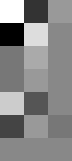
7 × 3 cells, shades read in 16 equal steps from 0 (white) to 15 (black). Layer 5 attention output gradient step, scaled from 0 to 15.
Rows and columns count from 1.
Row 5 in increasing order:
3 7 10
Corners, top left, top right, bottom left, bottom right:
0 6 7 7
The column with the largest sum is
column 1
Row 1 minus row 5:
-3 2 -1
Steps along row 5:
up down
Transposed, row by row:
0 15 8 8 3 11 7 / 12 2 5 6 10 6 7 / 6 7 7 7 7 8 7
